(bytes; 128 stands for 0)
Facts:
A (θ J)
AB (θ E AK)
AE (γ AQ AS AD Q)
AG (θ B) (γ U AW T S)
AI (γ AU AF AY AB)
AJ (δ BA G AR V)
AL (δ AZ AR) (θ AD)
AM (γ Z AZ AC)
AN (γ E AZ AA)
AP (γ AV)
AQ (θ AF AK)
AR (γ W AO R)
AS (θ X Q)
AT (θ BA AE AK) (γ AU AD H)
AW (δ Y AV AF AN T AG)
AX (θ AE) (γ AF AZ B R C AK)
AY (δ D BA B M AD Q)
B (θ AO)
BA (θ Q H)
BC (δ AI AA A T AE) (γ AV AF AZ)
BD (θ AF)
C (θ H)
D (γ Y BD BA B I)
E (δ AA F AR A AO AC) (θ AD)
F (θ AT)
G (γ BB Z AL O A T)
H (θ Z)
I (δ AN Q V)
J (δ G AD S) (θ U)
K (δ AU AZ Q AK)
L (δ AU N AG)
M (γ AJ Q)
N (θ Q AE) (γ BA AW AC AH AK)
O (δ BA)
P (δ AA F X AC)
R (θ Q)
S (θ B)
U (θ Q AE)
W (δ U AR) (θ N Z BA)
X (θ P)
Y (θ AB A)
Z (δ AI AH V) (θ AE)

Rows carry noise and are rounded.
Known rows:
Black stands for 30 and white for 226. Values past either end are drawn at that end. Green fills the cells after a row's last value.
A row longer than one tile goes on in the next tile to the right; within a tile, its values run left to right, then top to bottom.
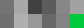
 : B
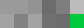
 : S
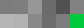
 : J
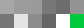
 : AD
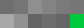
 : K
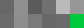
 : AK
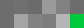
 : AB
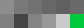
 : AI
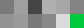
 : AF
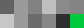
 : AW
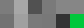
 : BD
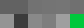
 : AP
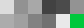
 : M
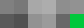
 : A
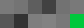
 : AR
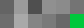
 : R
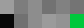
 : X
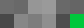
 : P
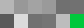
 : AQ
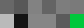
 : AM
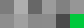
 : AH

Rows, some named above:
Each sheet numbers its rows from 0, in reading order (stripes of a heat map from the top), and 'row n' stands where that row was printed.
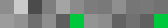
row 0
Y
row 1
K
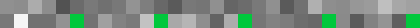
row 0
AJ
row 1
AB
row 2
AY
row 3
AK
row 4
T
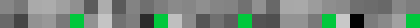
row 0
A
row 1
I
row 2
L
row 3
A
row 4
AN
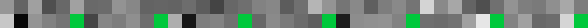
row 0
G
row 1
P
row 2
AX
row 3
AK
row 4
AO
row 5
AE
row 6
AU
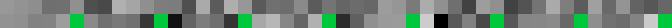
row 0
V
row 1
AL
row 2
U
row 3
AY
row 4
AA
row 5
N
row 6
E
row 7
AT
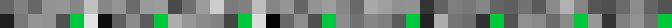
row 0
AC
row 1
AG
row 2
Z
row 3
AG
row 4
BB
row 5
W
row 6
AZ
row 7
BC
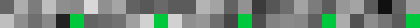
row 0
AW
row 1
AE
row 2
O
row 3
E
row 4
D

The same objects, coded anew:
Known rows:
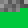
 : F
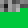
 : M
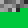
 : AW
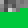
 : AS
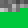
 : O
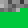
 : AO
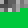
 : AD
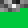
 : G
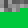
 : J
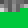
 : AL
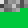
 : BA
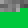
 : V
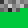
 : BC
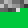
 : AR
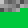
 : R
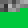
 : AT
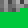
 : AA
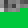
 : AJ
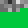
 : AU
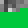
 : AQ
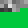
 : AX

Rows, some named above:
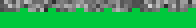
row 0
AI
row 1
AW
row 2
AP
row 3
P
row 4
T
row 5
AI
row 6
AC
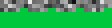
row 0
AN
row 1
Y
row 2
G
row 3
AU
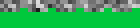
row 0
AM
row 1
D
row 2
AM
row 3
W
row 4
AY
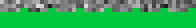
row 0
AK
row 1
N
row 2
V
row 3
W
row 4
AB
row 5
AE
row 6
A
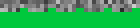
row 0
Z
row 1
BB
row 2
AH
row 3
AA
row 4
E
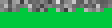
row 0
AC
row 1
P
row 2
I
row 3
S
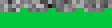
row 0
AZ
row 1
AG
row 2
AB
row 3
U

